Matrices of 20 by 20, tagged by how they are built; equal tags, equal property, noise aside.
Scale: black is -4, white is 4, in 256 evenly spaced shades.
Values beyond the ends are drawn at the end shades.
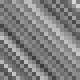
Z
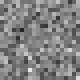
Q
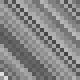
Z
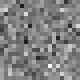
Q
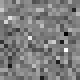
Q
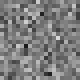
Q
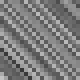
Z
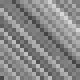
Z
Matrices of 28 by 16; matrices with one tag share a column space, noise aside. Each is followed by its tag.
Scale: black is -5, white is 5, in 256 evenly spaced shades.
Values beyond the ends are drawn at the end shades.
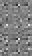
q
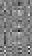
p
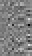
q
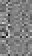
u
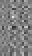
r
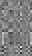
p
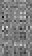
r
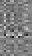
u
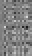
r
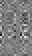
u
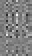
u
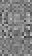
u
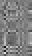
p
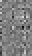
r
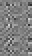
q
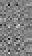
q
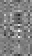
u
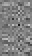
q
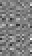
q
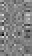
u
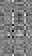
u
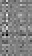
u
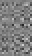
q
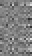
q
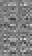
q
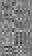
p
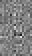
u
